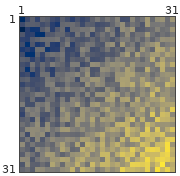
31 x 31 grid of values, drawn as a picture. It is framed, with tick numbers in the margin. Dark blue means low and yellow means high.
Neither half mirrors the other. No regular stripes run through it. The top left is the ninth with the lowest average. The histogram is bell-shaped. There is an overall slope up to the bottom right. The bottom right is the ninth with the highest average.
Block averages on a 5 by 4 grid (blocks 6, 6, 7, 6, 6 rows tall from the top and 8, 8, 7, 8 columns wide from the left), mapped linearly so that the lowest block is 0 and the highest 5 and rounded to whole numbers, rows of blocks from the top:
0 1 2 2
0 1 2 3
1 2 3 3
2 3 3 4
2 3 4 5
